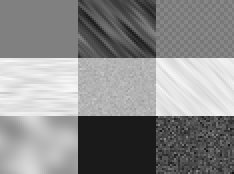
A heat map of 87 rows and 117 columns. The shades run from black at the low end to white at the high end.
It is made of 3 by 3 panels. Panel 1,1: middling, flat. Panel 1,2: low, slanting down to the right. Panel 1,3: middling, checkered, faint in contrast. Panel 2,1: very high, streaked across, faint in contrast. Panel 2,2: high, fine-grained, faint in contrast. Panel 2,3: very high, slanting down to the right, faint in contrast. Panel 3,1: high, smooth. Panel 3,2: very low, flat. Panel 3,3: low, fine-grained.
